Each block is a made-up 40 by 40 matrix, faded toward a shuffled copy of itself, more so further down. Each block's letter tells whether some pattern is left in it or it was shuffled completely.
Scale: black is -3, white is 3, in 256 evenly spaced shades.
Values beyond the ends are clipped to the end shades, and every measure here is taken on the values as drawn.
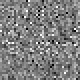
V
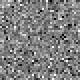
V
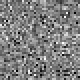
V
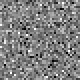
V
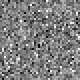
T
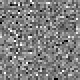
V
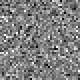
T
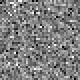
T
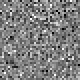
V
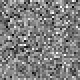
V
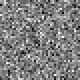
T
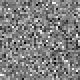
V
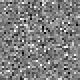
V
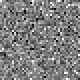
V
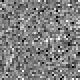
T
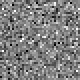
V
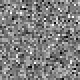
T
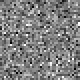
V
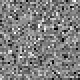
V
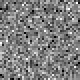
T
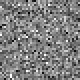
T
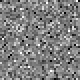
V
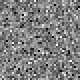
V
